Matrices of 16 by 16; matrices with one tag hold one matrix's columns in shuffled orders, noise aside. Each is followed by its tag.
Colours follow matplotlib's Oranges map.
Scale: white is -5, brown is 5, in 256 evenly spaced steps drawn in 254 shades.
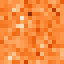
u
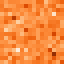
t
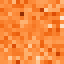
u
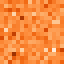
t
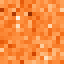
u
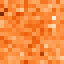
u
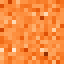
t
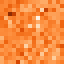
u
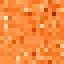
u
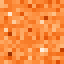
t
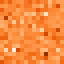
t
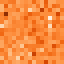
u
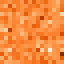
t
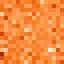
t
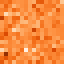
t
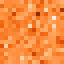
u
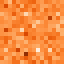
t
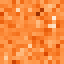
u
